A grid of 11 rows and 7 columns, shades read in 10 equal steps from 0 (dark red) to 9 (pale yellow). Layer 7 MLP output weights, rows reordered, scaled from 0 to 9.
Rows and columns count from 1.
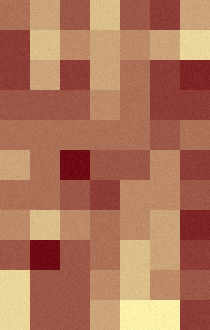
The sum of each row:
31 39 23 22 27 23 26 33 25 34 40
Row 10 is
8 3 3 5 7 5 3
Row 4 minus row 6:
-3 -1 3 2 1 -3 0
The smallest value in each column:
2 0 0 2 3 2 1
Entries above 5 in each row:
3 4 2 0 0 1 0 2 2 2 4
